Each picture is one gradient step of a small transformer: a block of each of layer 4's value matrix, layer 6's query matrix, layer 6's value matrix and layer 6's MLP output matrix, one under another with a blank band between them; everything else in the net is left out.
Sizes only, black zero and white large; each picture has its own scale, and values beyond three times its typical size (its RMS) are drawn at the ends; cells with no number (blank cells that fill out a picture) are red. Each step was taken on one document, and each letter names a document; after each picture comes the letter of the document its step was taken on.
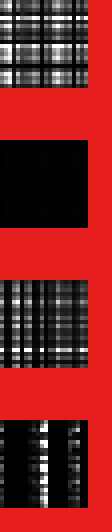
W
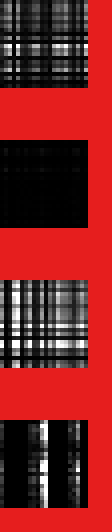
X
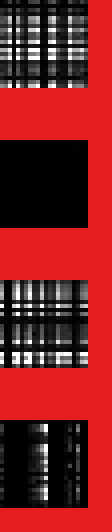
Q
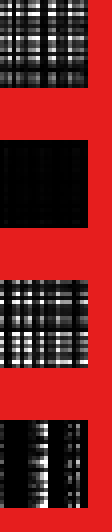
Q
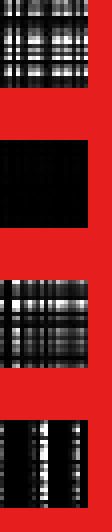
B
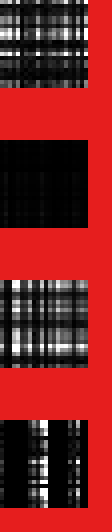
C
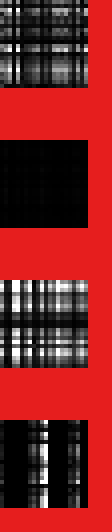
C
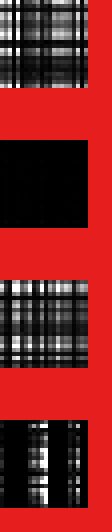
C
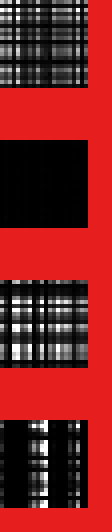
C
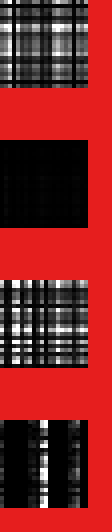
W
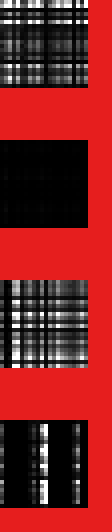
B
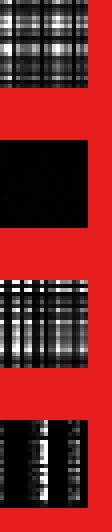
W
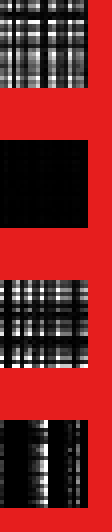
Q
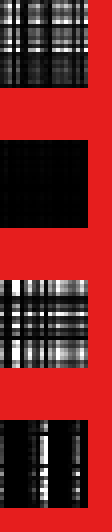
B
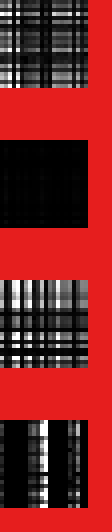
X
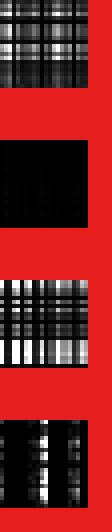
W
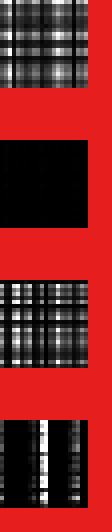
W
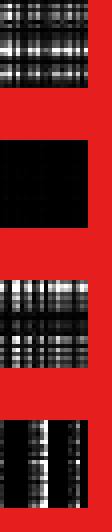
X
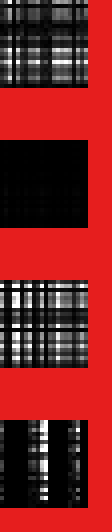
X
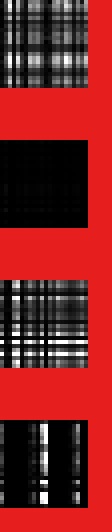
B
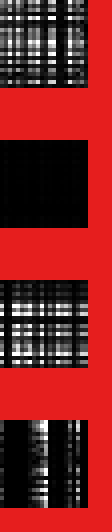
Q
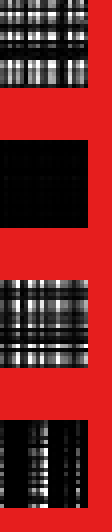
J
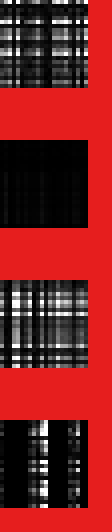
C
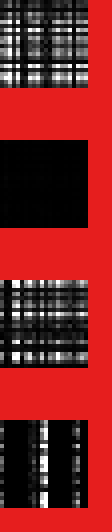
B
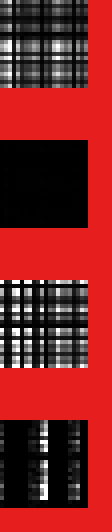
W
